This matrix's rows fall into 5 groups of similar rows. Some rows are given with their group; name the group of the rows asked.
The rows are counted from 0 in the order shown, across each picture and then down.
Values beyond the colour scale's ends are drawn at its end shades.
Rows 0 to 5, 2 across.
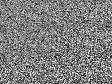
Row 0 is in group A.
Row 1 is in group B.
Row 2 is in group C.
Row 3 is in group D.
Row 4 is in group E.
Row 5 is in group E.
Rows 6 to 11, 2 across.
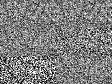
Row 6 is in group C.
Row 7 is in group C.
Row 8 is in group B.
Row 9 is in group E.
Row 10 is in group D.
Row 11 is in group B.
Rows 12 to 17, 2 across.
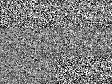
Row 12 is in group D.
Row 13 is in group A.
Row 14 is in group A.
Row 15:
C
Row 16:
A
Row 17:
E
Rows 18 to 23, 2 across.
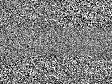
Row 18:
E
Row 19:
A
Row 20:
B
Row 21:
D
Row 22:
E
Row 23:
D
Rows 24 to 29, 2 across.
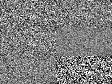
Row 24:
E
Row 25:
E
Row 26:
D
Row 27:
B
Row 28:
B
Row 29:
E
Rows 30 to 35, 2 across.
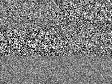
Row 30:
B
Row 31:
C
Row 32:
C
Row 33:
E
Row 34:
D
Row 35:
E
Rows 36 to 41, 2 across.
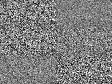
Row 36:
C
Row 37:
E
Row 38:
A
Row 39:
D
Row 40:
B
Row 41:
E
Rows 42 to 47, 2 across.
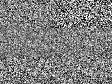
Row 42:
B
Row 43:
E
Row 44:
C
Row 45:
D
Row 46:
C
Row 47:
A
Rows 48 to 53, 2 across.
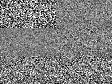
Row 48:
D
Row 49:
B
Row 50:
E
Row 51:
A
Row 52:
E
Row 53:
E
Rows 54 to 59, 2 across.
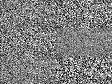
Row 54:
E
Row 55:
D
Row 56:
D
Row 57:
D
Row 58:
D
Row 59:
C
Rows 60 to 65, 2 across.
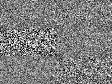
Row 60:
E
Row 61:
E
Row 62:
C
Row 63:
D
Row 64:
C
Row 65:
C
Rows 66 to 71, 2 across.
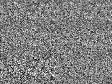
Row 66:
C
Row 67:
C
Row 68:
D
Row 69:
A
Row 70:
C
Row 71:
B
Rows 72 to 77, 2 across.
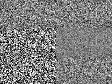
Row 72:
E
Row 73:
B
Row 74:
C
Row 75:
B
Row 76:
E
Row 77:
C
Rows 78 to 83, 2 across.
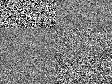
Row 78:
A
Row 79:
A
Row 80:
E
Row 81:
D
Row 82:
E
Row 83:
E
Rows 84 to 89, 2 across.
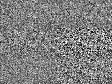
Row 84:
D
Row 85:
C
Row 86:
C
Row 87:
A
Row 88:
D
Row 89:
A
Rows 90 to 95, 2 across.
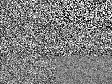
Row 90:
D
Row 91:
B
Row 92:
E
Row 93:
E
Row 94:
D
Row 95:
A
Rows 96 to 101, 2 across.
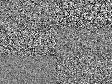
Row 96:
A
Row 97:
C
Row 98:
B
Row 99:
A
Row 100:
A
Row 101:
D
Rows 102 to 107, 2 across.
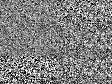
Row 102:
A
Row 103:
A
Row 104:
B
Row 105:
C
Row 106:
A
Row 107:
C
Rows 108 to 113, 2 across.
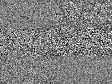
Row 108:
B
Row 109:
C
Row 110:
B
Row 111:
E
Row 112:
D
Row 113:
D
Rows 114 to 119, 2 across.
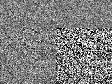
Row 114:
C
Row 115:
E
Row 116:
A
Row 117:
A
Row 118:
D
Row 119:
D
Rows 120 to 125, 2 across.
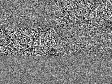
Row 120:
E
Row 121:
B
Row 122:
B
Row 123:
E
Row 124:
C
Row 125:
E
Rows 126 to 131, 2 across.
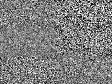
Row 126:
E
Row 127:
A
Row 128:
C
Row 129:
B
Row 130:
D
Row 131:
C
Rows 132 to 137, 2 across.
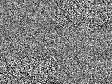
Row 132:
C
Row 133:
D
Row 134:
E
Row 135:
D
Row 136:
B
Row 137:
D
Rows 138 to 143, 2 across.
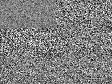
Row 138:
A
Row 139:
B
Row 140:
D
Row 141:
E
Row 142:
E
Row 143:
A
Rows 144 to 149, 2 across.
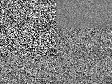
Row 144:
D
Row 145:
D
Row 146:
B
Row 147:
E
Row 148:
A
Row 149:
B
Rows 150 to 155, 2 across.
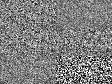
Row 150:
A
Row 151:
D
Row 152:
A
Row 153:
C
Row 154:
D
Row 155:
E
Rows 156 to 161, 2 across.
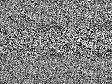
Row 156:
A
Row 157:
D
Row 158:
B
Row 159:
A
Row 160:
D
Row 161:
A
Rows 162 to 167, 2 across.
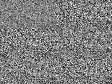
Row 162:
A
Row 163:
C
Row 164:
D
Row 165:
C
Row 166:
A
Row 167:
B
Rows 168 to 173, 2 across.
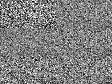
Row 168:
D
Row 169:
B
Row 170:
E
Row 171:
B
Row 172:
A
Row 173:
B
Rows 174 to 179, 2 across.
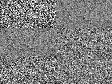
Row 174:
D
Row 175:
B
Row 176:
B
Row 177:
A
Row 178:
E
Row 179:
D
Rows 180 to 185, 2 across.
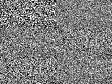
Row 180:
E
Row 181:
E
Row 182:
E
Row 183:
B
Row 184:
B
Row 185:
D
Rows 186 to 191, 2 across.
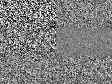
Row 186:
B
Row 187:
B
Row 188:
C
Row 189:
E
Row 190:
A
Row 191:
C
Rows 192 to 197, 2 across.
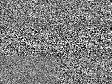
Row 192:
D
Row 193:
E
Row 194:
A
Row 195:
E
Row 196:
E
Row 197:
A
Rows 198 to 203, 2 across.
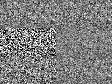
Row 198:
C
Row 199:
C
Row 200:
B
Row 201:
A
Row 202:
A
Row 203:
C
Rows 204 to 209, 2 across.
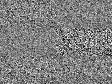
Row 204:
B
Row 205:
A
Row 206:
B
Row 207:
B
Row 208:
A
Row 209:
C
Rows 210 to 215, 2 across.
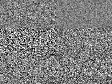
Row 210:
C
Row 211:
B
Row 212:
B
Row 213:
D
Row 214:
B
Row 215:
C
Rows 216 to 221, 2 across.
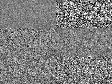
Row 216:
D
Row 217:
C
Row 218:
B
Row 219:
C
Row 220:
C
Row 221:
D
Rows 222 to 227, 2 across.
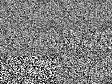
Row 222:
B
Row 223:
B
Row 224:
B
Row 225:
C
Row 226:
D
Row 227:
B
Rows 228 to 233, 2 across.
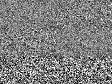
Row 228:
B
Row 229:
E
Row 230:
A
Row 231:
A
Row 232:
E
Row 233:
C
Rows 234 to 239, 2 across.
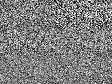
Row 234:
E
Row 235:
D
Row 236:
C
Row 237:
A
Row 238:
B
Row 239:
E
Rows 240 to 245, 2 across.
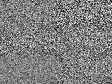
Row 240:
A
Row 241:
E
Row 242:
E
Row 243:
D
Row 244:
B
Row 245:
B
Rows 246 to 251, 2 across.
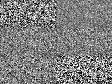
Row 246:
C
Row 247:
D
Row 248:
D
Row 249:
D
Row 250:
A
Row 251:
A
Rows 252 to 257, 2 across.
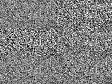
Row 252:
B
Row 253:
D
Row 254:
B
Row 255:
D
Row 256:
B
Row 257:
B
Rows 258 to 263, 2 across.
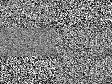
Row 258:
A
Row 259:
E
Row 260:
B
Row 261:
B
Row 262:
D
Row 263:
B
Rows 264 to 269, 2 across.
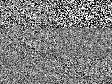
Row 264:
A
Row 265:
E
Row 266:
A
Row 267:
C
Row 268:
E
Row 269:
B
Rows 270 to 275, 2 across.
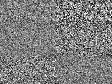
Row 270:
C
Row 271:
C
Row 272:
B
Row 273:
B
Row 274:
E
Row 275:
E
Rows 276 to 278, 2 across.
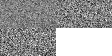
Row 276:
A
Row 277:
A
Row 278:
D
